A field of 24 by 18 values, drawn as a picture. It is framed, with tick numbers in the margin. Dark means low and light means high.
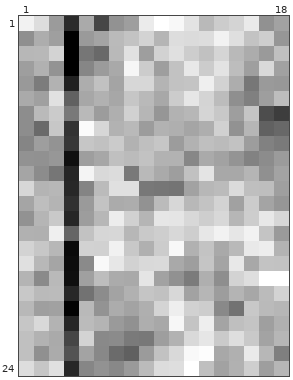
Odd lines: column 4. Grain: streaks running down. Average level on the scale: 70%. Histogram: skewed, a long tail of low values.
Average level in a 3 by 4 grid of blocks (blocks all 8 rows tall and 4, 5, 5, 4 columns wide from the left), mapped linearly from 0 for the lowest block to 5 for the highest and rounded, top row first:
0352
0443
1244
